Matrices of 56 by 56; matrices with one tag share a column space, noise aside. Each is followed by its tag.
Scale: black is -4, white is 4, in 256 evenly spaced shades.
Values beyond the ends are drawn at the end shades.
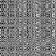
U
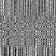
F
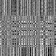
F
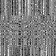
F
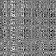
U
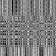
F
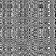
U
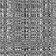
U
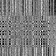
F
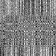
F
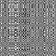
U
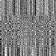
F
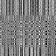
F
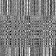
F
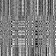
F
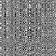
U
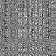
U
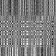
F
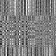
F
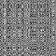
U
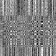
F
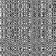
U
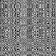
U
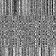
F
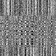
F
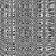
U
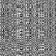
U
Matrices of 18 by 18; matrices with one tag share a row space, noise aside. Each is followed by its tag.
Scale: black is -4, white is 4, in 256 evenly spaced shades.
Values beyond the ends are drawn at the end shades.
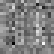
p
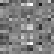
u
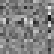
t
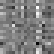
p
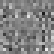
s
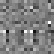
t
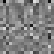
t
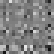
t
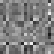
t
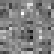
u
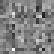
p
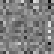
t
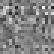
s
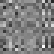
s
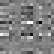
u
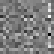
t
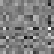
t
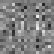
p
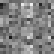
u
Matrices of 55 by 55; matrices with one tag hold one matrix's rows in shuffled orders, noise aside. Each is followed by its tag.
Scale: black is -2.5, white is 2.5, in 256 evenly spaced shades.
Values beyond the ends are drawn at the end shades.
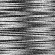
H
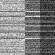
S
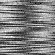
H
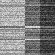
S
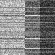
S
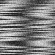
H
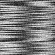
H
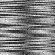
H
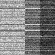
S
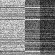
S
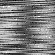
H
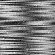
H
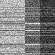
S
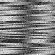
H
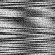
H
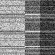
S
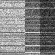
S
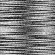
H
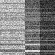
S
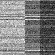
S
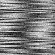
H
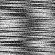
H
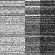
S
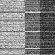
S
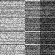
S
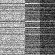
S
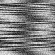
H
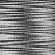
H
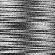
H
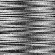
H
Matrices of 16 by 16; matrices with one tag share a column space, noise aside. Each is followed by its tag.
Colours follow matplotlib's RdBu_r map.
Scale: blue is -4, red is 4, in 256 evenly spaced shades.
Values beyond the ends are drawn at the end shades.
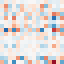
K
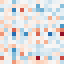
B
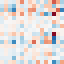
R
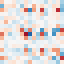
B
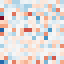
K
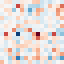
B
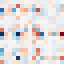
B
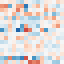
K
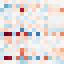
B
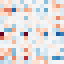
B
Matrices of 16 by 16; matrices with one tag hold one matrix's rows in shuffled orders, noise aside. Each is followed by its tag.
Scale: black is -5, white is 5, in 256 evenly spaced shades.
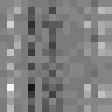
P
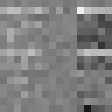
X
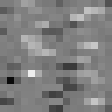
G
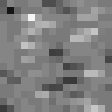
G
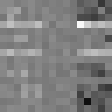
X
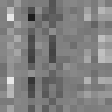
P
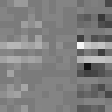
X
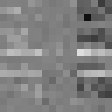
X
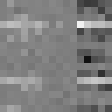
X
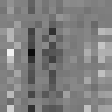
P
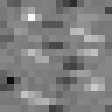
G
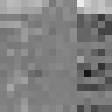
X
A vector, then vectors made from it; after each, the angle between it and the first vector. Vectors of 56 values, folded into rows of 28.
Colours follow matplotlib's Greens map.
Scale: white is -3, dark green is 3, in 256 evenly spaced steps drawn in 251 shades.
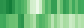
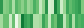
orthogonal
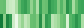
orthogonal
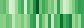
partly opposed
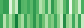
orthogonal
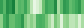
nearly parallel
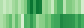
nearly opposite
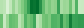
nearly opposite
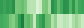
nearly parallel
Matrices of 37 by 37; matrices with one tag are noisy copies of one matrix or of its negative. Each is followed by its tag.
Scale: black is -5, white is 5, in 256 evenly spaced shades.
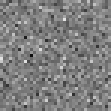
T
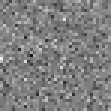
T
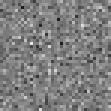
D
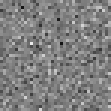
D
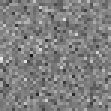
T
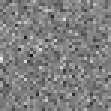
T
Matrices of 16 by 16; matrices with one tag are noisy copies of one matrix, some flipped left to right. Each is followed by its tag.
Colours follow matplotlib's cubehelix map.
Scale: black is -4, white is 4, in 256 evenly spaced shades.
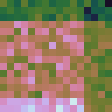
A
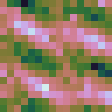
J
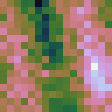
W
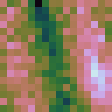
W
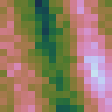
W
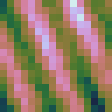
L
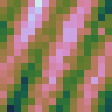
L
